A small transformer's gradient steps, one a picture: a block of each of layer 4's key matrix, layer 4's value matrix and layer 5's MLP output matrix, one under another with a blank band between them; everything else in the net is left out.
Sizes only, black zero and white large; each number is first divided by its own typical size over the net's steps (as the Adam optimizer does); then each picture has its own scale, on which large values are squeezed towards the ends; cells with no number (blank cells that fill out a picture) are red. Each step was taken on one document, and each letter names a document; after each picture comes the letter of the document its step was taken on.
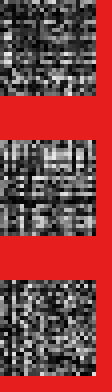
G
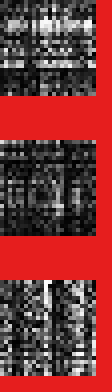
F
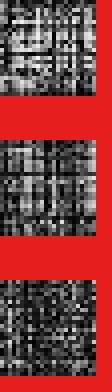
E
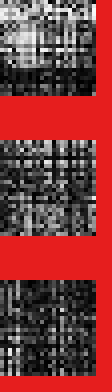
E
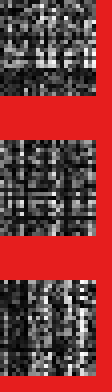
F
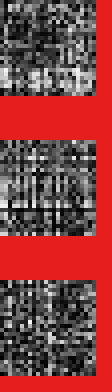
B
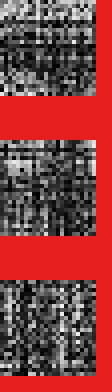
E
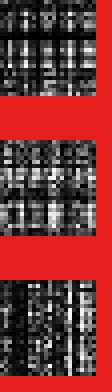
F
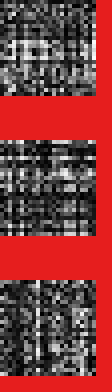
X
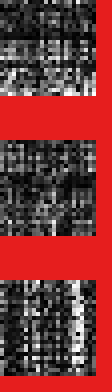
X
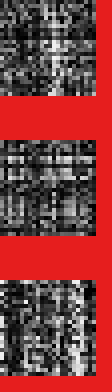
X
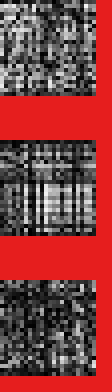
E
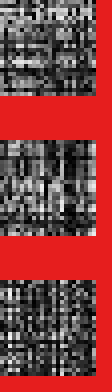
E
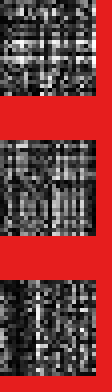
X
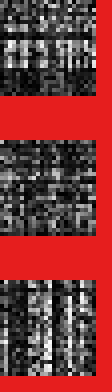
F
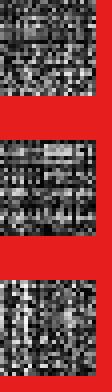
G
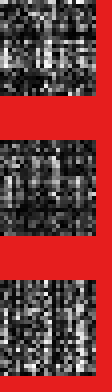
F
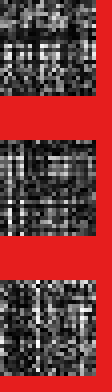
X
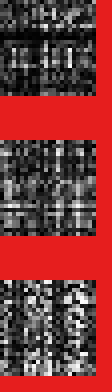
F
